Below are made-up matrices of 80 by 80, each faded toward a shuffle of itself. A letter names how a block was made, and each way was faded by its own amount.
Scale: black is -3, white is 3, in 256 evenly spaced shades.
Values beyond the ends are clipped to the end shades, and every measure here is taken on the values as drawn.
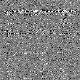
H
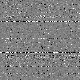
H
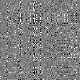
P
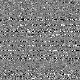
H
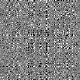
P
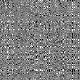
P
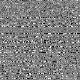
H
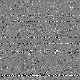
H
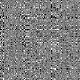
P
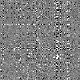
P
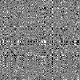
P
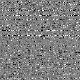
H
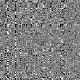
P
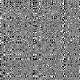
P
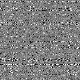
H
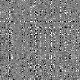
P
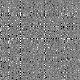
P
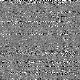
H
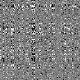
P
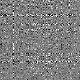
P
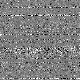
H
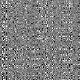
P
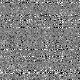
H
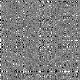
P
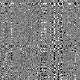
P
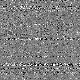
H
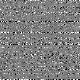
H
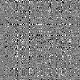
P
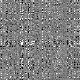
P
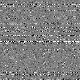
H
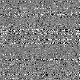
H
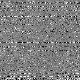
H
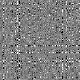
P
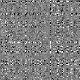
P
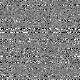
H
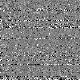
H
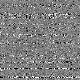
H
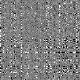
P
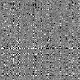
P
